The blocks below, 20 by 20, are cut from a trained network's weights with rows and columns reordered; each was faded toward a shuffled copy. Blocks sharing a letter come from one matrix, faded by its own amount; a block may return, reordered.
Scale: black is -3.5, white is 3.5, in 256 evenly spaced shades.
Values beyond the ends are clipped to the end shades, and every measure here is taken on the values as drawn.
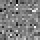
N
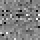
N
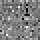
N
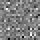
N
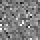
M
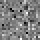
N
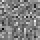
N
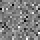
N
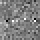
M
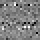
N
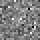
M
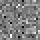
N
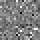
N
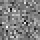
M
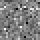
M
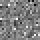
M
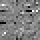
N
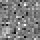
N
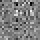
N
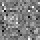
N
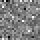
M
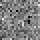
M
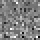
N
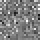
M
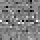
N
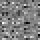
N
